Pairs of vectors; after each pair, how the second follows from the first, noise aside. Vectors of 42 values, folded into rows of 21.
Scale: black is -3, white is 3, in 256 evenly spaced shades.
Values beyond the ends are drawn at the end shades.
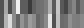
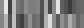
wrapped around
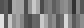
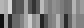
negated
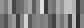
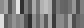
wrapped around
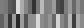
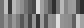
wrapped around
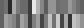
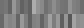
shrunk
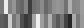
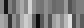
negated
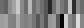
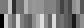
wrapped around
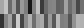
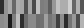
wrapped around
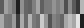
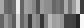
negated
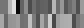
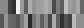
negated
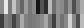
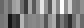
wrapped around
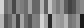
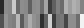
negated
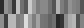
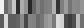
negated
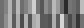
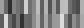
wrapped around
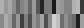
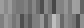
shrunk
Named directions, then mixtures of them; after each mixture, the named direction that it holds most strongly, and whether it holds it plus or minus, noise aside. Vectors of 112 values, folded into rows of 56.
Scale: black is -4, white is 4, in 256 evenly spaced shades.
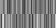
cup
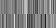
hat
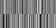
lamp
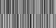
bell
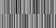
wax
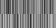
bell, plus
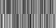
bell, plus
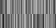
cup, minus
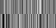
lamp, plus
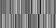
wax, minus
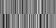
lamp, plus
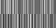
bell, minus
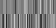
hat, plus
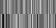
cup, minus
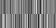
lamp, minus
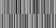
wax, plus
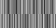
wax, plus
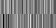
bell, minus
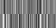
lamp, minus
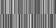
bell, minus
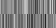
hat, plus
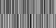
bell, plus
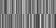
cup, minus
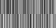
bell, plus
